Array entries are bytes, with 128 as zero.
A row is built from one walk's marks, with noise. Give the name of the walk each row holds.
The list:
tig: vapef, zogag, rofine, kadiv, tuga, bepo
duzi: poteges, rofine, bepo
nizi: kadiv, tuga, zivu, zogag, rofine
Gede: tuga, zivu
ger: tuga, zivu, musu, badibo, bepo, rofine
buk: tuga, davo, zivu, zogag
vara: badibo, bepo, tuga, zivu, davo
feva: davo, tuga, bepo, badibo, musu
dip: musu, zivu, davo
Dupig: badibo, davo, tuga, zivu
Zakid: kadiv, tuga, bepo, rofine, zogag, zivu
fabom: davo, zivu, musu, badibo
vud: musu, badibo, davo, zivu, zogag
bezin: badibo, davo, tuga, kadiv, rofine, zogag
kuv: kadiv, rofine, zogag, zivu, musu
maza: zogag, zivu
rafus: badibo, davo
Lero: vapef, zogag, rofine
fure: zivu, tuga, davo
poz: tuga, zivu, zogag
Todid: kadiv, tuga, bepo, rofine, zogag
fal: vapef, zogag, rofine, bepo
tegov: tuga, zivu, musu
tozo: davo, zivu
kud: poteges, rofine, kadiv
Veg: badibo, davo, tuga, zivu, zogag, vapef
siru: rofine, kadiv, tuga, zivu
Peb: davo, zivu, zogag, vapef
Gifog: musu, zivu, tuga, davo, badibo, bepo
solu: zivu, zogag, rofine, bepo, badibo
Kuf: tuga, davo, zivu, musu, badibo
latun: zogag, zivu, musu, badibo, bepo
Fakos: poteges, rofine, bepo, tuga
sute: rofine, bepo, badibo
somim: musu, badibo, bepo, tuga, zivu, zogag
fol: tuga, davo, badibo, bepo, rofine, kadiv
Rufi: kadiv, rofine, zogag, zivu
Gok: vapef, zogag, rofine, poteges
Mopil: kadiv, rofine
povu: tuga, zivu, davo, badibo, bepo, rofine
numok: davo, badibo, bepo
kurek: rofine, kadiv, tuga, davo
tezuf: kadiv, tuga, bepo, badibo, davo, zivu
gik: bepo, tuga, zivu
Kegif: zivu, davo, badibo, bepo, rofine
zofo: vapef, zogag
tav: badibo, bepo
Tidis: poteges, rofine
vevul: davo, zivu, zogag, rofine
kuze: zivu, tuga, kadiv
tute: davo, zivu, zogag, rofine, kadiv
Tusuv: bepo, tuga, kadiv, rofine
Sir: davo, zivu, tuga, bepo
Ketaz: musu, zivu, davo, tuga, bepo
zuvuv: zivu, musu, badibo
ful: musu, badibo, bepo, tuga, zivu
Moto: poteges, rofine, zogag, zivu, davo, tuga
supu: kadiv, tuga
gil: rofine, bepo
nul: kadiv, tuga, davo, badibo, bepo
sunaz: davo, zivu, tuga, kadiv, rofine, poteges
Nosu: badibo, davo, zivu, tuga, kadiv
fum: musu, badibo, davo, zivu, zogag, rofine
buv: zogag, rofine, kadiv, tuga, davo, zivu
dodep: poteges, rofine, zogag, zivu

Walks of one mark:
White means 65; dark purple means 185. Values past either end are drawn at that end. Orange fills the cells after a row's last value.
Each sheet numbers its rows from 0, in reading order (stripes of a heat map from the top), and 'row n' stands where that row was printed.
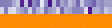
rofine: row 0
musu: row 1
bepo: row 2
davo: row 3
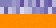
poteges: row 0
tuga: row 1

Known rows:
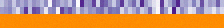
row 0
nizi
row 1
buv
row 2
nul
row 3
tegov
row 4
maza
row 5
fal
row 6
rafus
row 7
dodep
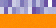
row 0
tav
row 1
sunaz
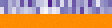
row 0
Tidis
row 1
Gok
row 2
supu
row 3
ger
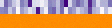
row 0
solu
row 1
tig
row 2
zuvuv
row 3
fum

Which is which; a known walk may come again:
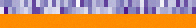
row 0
numok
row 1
Moto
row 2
sunaz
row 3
Tidis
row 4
gik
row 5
povu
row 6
kuze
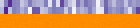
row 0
tozo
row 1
kurek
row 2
solu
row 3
kuv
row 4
nizi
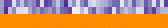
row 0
vud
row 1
tegov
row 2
Veg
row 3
Tusuv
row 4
duzi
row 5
Gifog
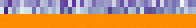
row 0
rafus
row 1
tav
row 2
Kuf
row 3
siru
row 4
poz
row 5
Ketaz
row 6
latun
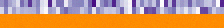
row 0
sute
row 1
Lero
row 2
Fakos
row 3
zuvuv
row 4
fal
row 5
nul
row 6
dodep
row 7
fol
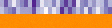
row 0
ger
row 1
fum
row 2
fure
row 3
Mopil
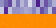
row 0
dip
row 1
Gede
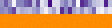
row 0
somim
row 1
zofo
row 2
tezuf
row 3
Gok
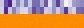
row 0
fabom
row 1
buk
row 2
Todid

